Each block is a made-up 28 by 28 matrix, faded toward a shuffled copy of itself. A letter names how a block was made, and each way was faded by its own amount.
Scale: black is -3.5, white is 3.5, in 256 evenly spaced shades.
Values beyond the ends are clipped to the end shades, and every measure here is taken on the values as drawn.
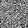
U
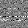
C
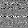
C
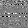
C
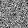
U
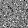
U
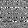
C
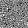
U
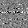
C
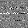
C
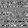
C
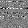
C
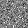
U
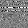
C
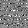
C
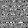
C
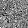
U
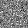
U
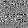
C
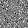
U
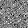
U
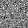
U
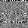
C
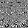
C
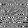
C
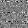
C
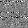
C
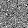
U
